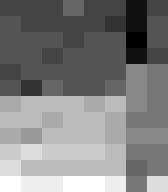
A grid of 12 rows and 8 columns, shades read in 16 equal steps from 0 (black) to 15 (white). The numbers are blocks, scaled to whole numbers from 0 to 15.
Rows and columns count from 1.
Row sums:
31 30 34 34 44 45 79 78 78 86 81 107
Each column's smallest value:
4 3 4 4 4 3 0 4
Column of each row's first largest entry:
4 1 1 1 7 7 2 1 3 2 1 1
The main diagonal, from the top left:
4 4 5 5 5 6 8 7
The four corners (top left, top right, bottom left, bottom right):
4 4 15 13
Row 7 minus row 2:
5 7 7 7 6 8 7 2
